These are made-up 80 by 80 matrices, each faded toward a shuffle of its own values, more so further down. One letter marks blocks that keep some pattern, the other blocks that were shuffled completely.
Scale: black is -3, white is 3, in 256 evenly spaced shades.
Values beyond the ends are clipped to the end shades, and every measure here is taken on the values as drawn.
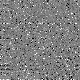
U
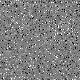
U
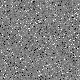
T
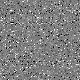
U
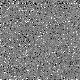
U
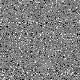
U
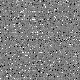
U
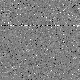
U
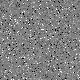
T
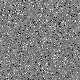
T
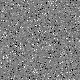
T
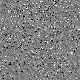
U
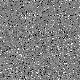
U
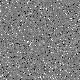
T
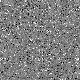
U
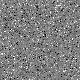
T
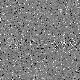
U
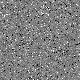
T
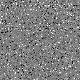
U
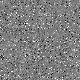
U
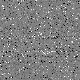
U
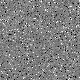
T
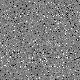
U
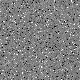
T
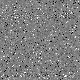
U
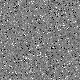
T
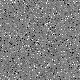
T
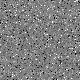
T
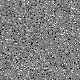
U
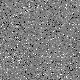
U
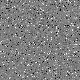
U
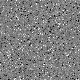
T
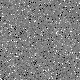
T
